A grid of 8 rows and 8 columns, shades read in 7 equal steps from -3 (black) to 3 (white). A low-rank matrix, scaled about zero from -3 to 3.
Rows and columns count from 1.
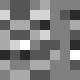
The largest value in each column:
2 2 3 2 2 1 0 3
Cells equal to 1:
13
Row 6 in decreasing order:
3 1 0 -1 -1 -1 -2 -2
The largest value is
3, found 2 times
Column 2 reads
-1 -1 1 -1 2 -1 0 1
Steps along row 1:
down same up up down same same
